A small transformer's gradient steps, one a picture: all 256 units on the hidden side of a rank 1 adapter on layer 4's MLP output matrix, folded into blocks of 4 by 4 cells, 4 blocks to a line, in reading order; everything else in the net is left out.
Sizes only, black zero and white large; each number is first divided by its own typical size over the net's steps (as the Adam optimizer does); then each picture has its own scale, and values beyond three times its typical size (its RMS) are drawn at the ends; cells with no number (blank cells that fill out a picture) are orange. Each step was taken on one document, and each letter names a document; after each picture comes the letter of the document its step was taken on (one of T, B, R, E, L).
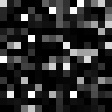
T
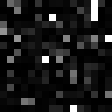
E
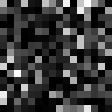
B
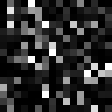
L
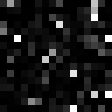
E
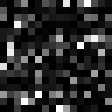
B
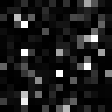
B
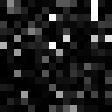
E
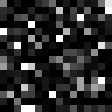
T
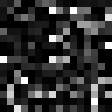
T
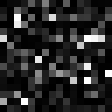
B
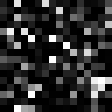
T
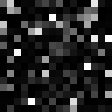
E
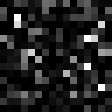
B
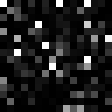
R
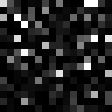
R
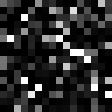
T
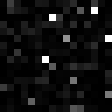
E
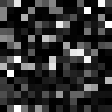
T
